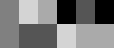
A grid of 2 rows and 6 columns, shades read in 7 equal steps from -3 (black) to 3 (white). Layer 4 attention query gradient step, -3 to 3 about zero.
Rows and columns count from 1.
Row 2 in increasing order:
-1 -1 0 1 1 2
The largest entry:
2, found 2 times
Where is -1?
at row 1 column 5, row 2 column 2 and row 2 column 3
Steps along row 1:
up down down up down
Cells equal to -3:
2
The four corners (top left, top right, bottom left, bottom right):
0 -3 0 1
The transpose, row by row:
0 0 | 2 -1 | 1 -1 | -3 2 | -1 1 | -3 1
